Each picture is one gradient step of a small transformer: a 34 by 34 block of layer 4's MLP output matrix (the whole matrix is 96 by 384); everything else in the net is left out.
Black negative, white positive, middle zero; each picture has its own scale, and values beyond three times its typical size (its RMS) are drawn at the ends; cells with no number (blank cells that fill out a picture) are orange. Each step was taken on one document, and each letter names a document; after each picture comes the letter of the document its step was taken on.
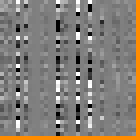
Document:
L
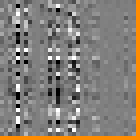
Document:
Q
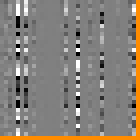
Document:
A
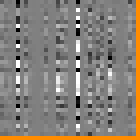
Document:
L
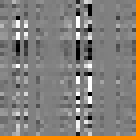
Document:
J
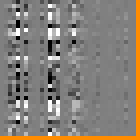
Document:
Q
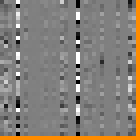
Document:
A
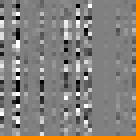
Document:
J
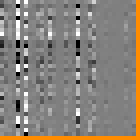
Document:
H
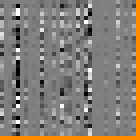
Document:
J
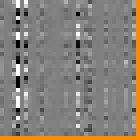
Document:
J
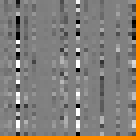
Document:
A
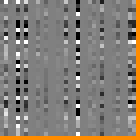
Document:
A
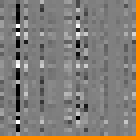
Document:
J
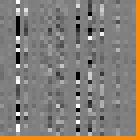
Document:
L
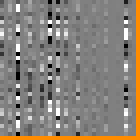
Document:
Q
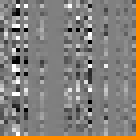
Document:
J
